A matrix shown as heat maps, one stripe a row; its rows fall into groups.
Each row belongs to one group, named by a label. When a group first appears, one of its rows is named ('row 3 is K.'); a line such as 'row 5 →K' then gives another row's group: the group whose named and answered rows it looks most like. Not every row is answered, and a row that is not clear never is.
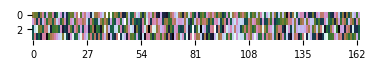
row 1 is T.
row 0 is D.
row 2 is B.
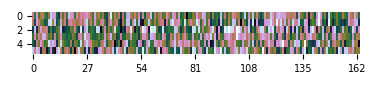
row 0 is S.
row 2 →B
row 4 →S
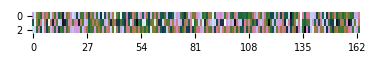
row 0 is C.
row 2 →C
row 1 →B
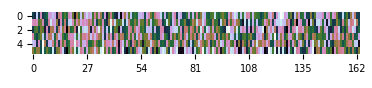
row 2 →D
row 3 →D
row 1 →S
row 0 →S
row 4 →C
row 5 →D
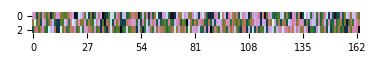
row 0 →T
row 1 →C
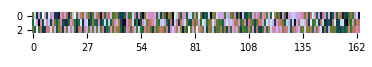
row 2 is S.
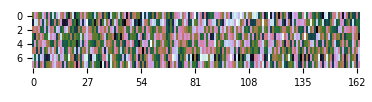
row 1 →B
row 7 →D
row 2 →T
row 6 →D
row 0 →T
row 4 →B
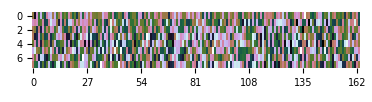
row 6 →D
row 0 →S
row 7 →T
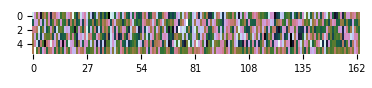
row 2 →T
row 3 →T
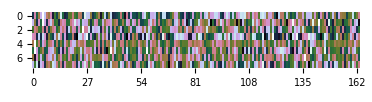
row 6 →S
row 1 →C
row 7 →D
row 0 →B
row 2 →D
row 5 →S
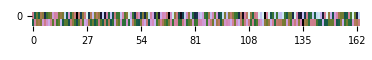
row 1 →B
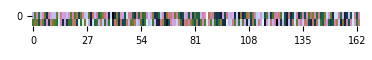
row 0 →D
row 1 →D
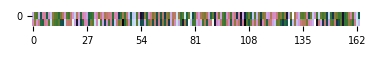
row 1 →C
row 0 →C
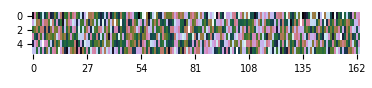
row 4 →B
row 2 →D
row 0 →B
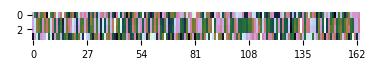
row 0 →T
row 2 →C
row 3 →B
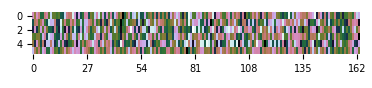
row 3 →C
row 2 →B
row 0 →C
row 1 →S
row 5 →C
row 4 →D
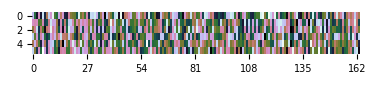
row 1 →S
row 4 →C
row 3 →D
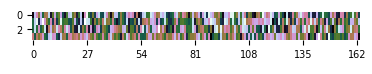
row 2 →T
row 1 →B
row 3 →S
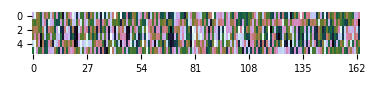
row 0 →C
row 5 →S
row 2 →T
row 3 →T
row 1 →C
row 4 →T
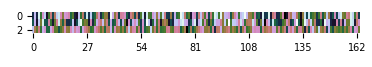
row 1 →T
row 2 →C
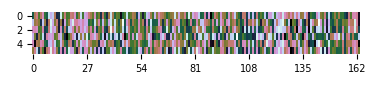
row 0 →S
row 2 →S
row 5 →S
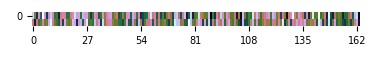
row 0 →C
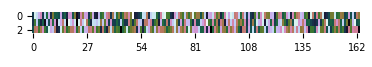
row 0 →B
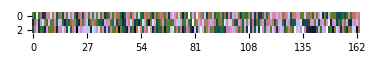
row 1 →B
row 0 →S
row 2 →D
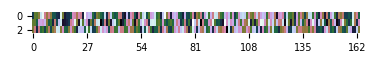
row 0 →B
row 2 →T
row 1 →B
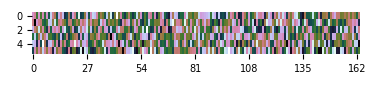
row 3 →B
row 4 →C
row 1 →S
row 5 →B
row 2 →T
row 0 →D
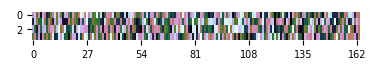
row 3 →D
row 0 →T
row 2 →T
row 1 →B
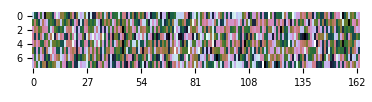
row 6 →D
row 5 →S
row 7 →T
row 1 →B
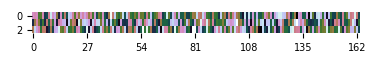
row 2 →T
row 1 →D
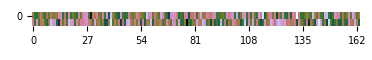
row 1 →S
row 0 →D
